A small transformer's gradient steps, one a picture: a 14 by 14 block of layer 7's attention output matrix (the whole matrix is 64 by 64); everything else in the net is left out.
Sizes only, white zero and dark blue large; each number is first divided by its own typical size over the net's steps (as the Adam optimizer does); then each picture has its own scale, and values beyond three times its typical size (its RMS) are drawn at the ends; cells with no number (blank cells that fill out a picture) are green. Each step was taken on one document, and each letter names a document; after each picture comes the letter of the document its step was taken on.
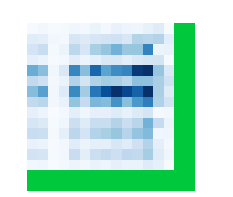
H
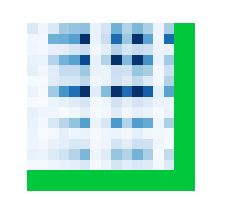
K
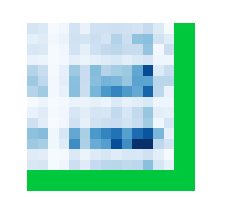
H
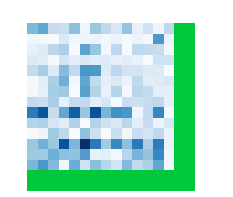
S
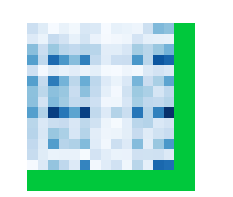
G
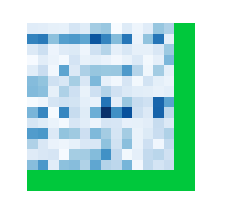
S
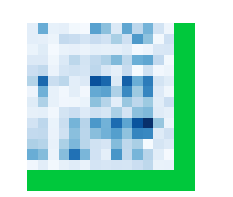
H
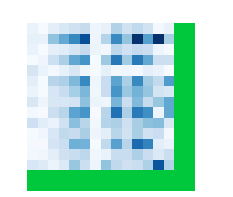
K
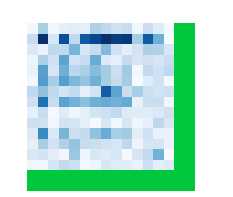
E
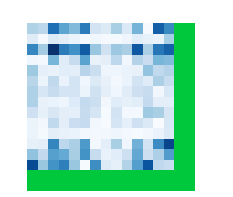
G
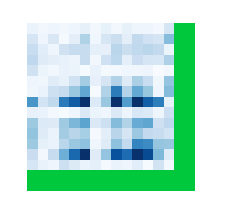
K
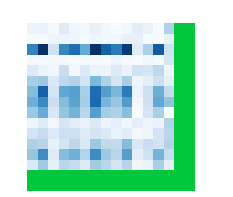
S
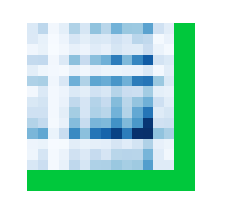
H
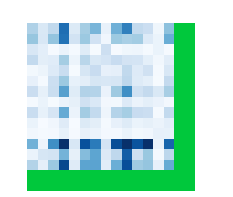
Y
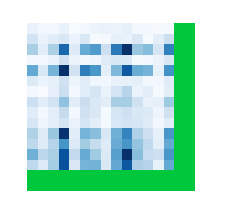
Y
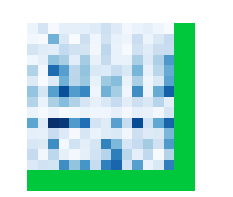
G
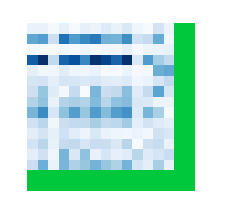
S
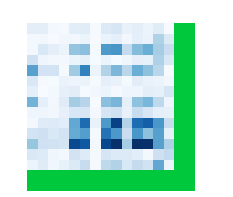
K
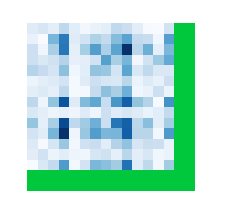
Y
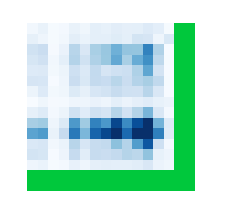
H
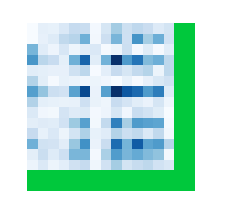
K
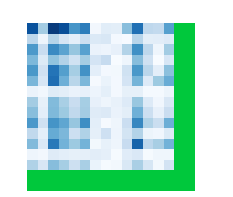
G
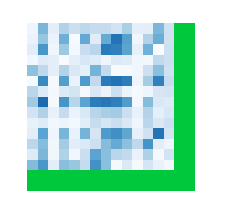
E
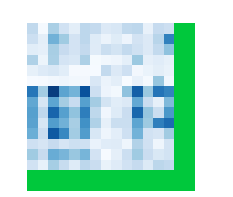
G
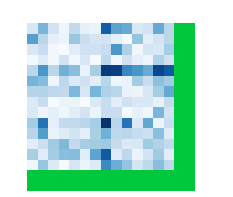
E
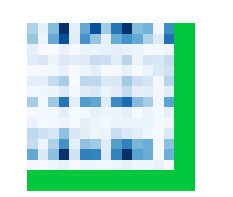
Y
